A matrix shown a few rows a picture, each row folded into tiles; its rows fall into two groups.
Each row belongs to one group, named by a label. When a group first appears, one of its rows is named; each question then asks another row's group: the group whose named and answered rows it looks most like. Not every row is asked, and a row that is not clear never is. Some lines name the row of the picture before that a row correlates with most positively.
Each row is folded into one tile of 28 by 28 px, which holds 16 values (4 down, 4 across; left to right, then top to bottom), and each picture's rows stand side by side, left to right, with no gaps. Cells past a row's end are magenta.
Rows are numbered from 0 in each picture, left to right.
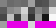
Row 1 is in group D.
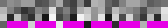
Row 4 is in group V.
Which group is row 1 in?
D
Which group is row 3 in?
V
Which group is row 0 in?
V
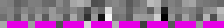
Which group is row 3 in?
D
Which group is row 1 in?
D
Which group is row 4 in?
D
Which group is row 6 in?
V
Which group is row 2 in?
V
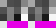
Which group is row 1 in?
D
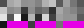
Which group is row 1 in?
V
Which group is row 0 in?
V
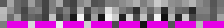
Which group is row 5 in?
V
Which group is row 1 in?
D
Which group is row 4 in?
V
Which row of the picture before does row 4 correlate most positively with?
1
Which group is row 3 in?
D
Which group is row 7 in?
D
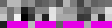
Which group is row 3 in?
D
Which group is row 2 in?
V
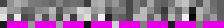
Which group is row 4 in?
D
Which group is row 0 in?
V
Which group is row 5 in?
V
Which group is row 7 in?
V
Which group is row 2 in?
D
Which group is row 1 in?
D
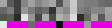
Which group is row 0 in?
D
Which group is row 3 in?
D
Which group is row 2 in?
V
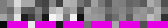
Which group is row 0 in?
V
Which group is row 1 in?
D
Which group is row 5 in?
V
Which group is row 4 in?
D
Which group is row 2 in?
V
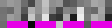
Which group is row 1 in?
V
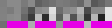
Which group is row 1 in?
D
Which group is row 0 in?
V
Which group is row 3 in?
D
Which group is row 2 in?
D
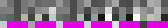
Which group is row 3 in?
D
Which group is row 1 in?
D
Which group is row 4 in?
D
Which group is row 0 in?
D
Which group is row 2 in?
D
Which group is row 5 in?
V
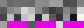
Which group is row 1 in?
V
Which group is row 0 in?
D
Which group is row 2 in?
D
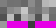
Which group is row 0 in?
D
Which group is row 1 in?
V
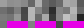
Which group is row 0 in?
V
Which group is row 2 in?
V
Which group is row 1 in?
V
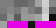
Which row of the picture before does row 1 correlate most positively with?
2
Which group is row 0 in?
D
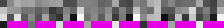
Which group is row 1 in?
V
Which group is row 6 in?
D
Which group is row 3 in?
D
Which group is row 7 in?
D
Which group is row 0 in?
V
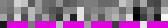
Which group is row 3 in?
D
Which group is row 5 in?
D
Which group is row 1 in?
V
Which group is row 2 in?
D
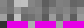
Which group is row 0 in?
V
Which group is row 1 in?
D
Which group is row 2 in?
D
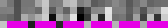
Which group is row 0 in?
D
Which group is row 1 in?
V
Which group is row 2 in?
V
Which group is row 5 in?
D
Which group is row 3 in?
D
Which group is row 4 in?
D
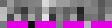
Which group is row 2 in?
V
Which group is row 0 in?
V
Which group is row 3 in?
D
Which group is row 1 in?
V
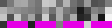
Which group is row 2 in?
V
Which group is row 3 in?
D
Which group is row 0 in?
V
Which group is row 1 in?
V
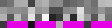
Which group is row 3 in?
V
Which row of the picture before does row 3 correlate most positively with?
1
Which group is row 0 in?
V
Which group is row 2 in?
D
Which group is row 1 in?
V
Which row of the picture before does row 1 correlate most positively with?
0
